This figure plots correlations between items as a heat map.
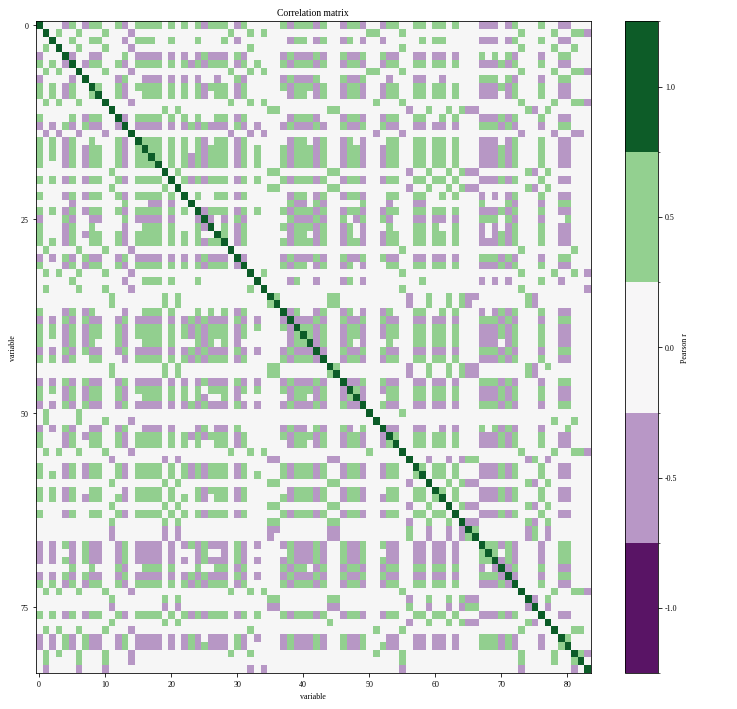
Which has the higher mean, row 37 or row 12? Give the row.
12
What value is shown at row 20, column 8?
0.5
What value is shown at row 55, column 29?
0.5
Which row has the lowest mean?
79
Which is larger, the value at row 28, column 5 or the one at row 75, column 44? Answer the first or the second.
the first
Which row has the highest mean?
47
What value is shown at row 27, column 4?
-0.5
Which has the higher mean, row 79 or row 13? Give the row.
13
